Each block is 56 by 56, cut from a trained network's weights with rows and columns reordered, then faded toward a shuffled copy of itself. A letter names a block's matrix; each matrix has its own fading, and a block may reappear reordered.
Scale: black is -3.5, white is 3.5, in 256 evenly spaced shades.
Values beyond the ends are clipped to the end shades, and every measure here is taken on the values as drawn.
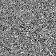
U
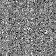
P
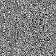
U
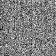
P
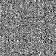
P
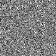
U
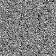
U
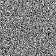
U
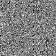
U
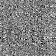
P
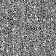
P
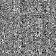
P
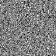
U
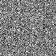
P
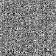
P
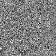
U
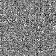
P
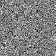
U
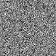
U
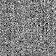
P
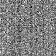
P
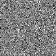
U
